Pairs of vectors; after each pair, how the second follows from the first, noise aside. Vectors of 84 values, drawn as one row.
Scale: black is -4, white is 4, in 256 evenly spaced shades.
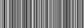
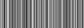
copied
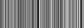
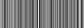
sign-scrambled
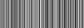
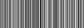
negated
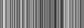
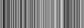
negated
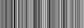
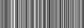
sign-scrambled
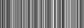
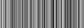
negated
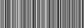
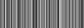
sign-scrambled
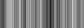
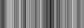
copied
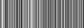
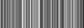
shuffled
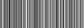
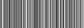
copied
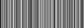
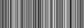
shuffled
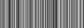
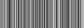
sign-scrambled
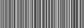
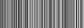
shuffled
